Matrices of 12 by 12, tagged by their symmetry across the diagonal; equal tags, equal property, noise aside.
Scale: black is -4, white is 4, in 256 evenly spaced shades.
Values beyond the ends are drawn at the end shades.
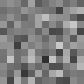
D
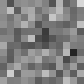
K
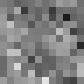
D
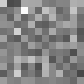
K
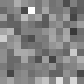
K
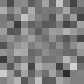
D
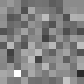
K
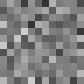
D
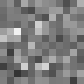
K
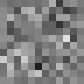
D
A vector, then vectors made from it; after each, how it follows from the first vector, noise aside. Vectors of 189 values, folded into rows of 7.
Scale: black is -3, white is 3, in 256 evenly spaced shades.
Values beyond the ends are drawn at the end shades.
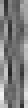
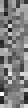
sign-scrambled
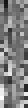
sign-scrambled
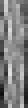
negated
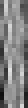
negated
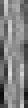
negated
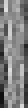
negated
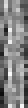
negated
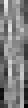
negated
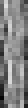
negated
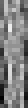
negated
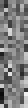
sign-scrambled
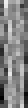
negated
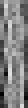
negated
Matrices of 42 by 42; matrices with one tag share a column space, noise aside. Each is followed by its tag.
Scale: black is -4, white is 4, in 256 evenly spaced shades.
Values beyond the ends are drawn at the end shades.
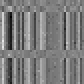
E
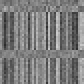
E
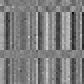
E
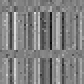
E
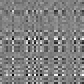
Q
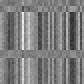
E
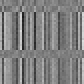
E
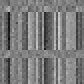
E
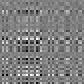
Q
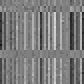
E
